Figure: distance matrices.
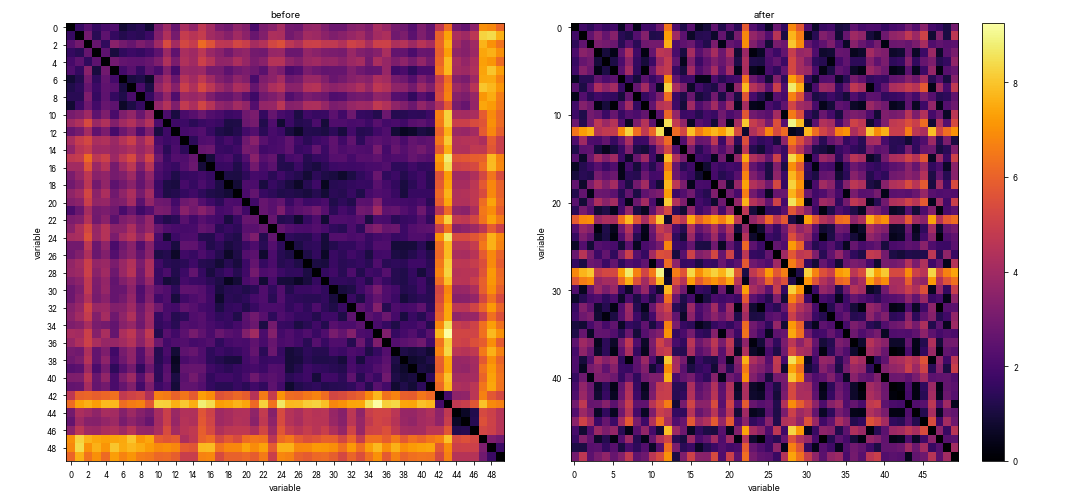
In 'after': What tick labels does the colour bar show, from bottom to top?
0, 2, 4, 6, 8
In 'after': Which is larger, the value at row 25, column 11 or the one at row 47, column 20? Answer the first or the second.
the second
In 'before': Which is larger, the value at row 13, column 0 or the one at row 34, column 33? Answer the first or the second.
the first
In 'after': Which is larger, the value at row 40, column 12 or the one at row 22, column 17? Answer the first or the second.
the first
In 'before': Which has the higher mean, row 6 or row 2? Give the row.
2
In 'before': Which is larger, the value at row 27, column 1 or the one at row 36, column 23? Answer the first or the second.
the first
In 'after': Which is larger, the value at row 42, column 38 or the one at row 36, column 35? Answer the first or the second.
the first
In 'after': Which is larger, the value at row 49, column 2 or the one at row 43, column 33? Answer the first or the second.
the second
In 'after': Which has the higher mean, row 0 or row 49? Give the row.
49
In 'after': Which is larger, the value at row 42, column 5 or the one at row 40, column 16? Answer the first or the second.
the second
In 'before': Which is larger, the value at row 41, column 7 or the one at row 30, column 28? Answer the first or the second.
the first
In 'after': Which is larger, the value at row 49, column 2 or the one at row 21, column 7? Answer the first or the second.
the second
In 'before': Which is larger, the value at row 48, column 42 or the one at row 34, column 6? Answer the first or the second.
the first
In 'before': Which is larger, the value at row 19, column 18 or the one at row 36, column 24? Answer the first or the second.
the second
